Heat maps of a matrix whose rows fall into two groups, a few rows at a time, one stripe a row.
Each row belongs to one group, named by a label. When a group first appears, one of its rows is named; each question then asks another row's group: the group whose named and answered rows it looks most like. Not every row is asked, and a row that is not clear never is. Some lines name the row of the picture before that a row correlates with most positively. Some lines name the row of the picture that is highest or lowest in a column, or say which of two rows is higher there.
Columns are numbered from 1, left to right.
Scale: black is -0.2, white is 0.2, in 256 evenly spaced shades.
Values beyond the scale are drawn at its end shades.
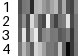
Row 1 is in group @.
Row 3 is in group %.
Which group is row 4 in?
@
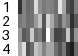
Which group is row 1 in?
@
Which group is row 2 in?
@
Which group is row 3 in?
%
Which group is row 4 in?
@
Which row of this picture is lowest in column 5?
3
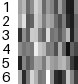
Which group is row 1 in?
@
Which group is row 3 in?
%
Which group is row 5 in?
@
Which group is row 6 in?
%
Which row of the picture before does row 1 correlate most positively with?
4
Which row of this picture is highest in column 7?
4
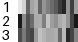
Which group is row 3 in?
@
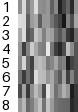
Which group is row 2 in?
%
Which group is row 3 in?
@
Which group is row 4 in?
%
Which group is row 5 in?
@
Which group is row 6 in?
@
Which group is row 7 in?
@
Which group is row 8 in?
@
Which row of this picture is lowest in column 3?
7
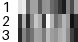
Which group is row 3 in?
@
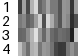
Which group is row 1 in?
%
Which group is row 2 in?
@
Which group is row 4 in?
%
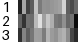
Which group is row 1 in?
@
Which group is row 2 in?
@
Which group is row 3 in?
@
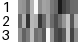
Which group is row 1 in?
%
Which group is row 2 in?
%
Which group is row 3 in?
%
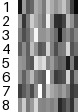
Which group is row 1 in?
@
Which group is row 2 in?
%
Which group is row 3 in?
%
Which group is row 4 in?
%
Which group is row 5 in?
@
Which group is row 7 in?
@
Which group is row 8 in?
%
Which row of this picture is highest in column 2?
8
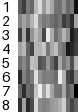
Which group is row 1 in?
@
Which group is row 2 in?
%
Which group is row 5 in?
%
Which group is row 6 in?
@
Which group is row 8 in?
@
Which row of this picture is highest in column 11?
6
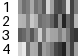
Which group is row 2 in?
%
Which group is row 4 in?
%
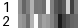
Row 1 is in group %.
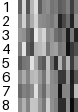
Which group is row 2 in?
%
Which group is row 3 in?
@
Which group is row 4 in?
@
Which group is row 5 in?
%
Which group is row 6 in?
%
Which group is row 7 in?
%
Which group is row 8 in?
%
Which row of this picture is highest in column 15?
7
